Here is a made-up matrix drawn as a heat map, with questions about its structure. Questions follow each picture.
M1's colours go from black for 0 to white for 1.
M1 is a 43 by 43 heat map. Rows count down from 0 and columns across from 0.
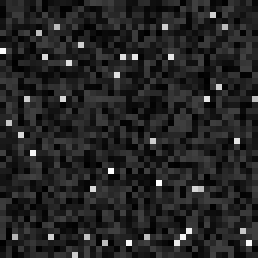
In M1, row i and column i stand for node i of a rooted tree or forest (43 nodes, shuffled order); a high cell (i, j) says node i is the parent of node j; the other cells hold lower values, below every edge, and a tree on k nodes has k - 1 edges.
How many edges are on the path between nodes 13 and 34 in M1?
5
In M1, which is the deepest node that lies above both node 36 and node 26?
39
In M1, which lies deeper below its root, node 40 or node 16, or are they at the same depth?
node 40
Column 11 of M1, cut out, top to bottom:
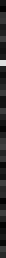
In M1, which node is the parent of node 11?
10
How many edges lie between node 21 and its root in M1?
2
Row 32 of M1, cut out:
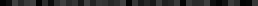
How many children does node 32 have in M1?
0
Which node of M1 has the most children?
39
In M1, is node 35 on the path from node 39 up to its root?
no
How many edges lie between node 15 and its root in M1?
2
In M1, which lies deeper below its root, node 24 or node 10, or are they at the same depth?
node 24
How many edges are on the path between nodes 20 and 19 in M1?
6
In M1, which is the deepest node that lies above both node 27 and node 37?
4
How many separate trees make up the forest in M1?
3
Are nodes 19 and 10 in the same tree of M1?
yes
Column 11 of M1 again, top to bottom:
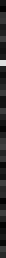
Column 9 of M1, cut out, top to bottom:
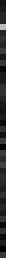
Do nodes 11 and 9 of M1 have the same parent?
no
